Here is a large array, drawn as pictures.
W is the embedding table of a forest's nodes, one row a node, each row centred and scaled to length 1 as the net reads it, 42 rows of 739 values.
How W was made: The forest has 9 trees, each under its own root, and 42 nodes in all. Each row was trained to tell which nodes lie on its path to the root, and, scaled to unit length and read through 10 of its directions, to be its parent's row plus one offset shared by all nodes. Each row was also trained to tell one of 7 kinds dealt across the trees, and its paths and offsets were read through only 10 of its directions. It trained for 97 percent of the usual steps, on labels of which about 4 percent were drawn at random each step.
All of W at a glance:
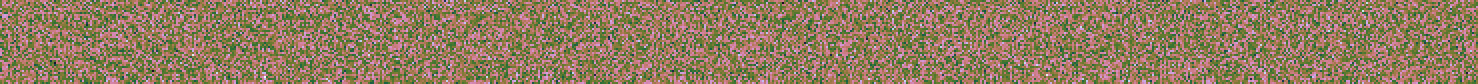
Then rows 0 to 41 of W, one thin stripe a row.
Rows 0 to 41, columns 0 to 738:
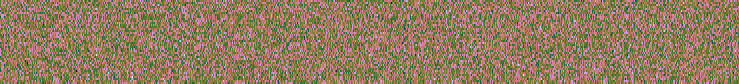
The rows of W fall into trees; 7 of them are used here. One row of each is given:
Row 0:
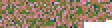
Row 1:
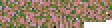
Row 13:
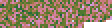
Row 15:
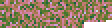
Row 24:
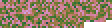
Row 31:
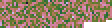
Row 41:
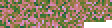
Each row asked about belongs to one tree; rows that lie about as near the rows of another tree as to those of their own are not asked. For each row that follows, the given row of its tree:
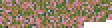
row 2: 0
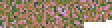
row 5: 41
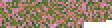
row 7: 31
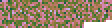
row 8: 13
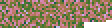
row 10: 24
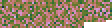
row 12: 24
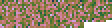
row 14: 15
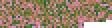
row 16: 0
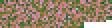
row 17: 15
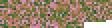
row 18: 24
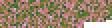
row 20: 31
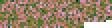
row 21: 15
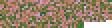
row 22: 15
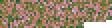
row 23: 24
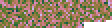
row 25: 13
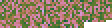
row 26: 15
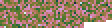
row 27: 41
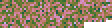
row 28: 13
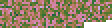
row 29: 15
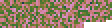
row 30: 31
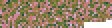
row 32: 13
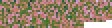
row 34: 0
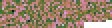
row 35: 31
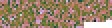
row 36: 0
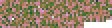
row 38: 0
